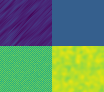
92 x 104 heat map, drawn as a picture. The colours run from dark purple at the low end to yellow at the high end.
It is made of 2 by 2 panels. Panel 1,1: very low, slanting up to the right, faint in contrast. Panel 1,2: low, flat. Panel 2,1: high, checkered. Panel 2,2: very high, blotchy, faint in contrast.
